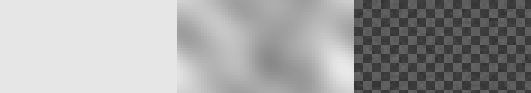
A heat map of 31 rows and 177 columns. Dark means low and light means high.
The table splits into one row of 3 panels. Panel 1,1: very high, flat. Panel 1,2: high, smooth. Panel 1,3: low, checkered.
